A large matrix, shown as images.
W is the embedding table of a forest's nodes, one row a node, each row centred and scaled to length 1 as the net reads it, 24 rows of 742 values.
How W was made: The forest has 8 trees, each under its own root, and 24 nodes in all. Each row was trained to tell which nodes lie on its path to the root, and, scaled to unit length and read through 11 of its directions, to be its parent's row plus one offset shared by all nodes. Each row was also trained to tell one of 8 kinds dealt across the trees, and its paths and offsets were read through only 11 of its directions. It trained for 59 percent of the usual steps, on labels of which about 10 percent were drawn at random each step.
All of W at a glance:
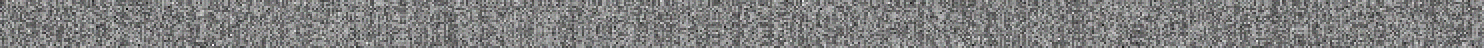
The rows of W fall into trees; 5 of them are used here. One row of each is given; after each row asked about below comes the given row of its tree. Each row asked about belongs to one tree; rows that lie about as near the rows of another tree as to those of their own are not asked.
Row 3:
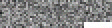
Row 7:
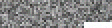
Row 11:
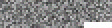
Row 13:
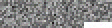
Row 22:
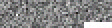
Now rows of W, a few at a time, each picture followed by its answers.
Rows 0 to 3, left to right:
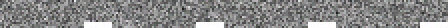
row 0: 11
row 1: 11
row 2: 11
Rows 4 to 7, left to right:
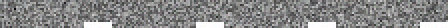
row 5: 3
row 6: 11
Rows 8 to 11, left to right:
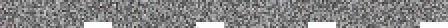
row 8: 22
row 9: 7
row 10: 3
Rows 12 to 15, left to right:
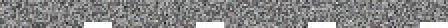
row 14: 3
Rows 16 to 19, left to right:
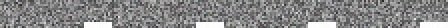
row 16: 3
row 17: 13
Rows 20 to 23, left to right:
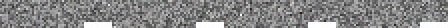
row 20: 7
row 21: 22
